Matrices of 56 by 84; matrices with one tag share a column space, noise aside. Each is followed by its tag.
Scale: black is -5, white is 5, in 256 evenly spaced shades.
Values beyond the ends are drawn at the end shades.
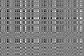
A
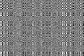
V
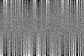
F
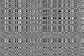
A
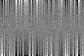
F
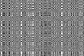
V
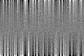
F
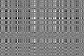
A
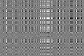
A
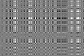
A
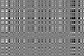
A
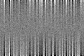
F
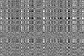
A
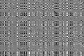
V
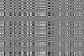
V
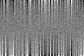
F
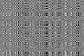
V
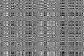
V
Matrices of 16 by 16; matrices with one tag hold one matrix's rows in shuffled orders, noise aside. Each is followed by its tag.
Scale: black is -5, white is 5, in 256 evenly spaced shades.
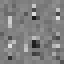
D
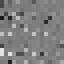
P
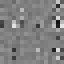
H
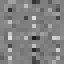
D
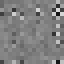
H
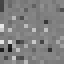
P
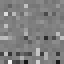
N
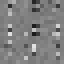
D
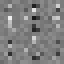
D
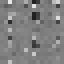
D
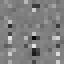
D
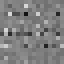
N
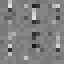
D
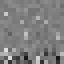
N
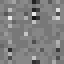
D
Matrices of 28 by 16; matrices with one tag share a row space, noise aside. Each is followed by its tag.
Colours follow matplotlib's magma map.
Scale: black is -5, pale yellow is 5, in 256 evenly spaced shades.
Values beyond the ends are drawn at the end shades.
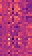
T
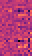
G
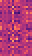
T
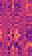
T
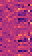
G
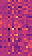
T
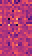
T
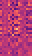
T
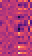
G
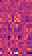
T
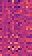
T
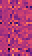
T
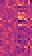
G
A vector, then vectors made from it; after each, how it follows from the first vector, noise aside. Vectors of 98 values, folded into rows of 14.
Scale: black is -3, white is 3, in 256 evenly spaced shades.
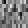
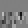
partly zeroed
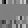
partly zeroed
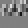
partly zeroed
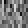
sign-scrambled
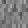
shrunk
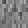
shrunk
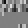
partly zeroed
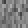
shrunk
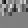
partly zeroed
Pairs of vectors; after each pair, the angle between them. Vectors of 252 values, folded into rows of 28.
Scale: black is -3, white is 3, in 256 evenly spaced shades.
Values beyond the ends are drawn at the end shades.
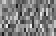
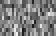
orthogonal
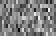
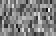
nearly parallel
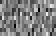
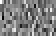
partly opposed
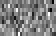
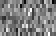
partly aligned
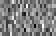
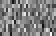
nearly opposite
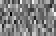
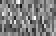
partly opposed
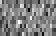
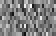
partly opposed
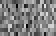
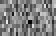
partly aligned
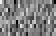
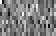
partly aligned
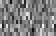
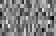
partly opposed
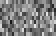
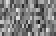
orthogonal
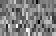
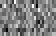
partly aligned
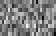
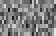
nearly opposite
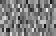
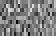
partly opposed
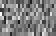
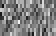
nearly opposite
